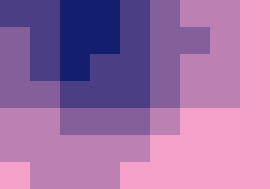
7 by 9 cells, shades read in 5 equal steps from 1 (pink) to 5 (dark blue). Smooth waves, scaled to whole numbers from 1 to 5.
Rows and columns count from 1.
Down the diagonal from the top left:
4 4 5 4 3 1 1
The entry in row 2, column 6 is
3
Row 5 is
2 2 3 3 3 2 1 1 1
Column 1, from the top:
4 3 3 3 2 2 1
